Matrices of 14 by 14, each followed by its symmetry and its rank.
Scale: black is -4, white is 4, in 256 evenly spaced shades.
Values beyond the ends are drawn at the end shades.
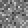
symmetric, full rank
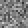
antisymmetric, full rank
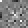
symmetric, rank three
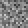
antisymmetric, full rank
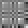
symmetric, rank one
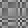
symmetric, rank one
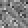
antisymmetric, full rank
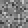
antisymmetric, full rank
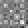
symmetric, rank three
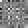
symmetric, rank three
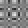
symmetric, rank one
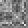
symmetric, rank three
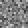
antisymmetric, full rank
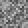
symmetric, full rank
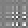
symmetric, rank one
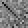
symmetric, full rank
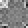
symmetric, rank three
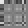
symmetric, rank one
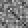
symmetric, full rank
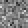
antisymmetric, full rank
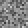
symmetric, full rank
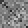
symmetric, full rank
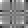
symmetric, rank one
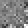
symmetric, rank three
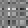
symmetric, rank one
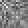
symmetric, rank three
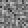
symmetric, full rank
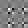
symmetric, rank one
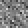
antisymmetric, full rank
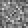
symmetric, full rank
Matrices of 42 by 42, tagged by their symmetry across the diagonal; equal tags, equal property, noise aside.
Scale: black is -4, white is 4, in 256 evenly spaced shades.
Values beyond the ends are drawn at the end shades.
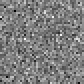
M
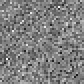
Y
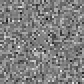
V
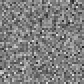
V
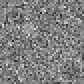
Y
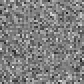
V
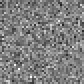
M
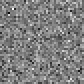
V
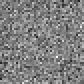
Y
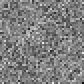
Y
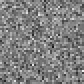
M
